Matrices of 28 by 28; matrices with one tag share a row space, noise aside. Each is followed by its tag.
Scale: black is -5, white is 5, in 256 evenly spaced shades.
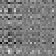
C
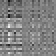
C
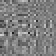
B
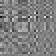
B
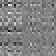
C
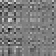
C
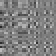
B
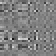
B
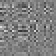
B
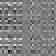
C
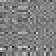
B
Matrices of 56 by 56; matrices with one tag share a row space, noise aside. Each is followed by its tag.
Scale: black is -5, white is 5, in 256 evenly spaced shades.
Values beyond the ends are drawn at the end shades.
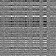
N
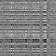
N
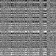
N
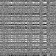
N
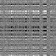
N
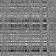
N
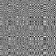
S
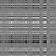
N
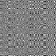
S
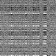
N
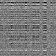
N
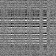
N
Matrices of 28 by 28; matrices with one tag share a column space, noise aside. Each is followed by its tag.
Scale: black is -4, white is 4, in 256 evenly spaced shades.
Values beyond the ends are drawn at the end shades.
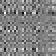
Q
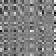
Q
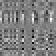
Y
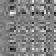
Q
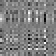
Y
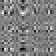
Q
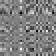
Q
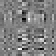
Y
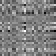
Q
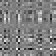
Y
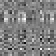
Y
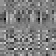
Y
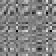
Q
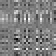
Y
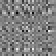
Q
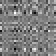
Q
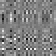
Y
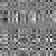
Y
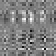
Y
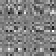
Q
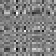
Q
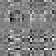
Y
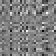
Q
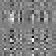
Y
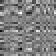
Q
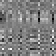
Y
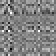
Q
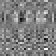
Y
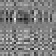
Y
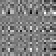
Q
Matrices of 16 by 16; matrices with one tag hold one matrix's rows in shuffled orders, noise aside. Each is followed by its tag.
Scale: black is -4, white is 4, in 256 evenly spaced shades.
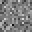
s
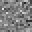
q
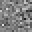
q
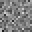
s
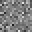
s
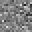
q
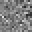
q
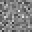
s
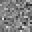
q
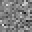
q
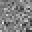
q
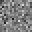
s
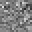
q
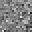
q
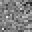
q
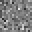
s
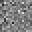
s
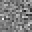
q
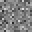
s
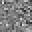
q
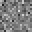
s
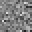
q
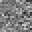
q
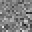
q
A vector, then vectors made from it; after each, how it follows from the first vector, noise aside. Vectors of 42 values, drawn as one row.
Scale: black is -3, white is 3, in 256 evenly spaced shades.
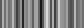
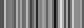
wrapped around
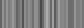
shrunk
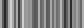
wrapped around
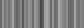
shrunk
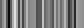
wrapped around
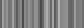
shrunk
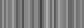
shrunk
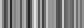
wrapped around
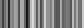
wrapped around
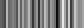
wrapped around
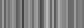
shrunk
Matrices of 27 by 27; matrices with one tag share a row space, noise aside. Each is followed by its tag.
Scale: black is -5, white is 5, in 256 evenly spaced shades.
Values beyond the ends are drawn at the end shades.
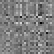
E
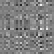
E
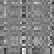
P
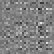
E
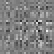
E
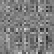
E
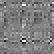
P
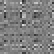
P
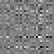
E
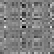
P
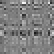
P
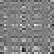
P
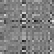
P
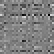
P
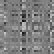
P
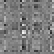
P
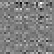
E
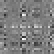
P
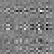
E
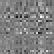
E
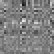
P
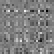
E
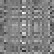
P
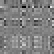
P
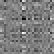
P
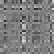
P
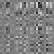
E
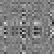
P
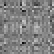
P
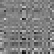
P
